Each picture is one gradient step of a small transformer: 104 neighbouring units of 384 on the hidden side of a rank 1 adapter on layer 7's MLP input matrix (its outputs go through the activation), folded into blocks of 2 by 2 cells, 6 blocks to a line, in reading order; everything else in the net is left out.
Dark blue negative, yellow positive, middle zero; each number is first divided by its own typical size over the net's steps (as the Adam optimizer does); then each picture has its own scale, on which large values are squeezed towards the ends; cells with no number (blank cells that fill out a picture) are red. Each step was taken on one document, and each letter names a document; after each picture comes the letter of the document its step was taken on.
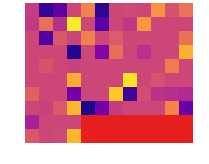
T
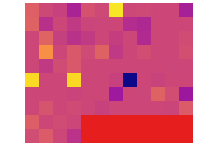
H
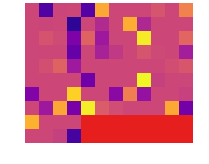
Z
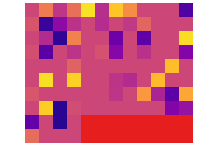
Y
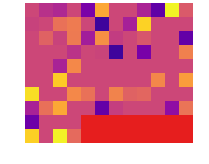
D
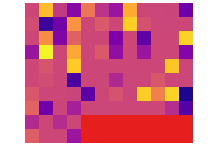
Y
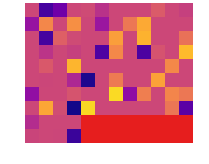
T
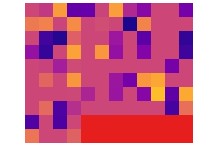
Y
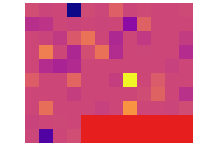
H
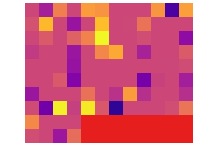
Z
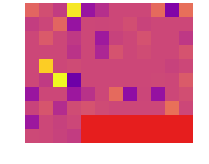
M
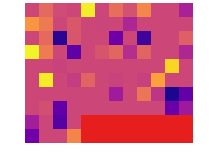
Y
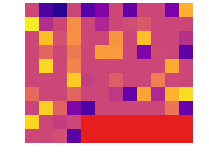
T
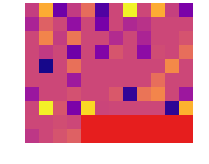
T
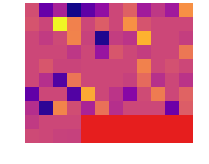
M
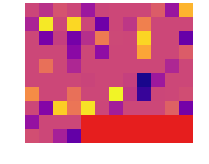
Z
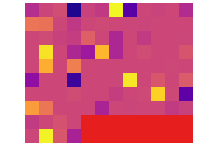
H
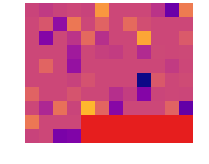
Z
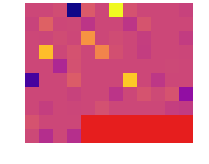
H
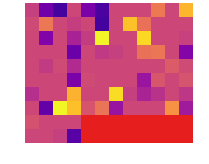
Z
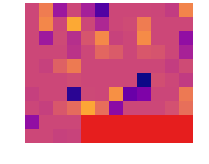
Z
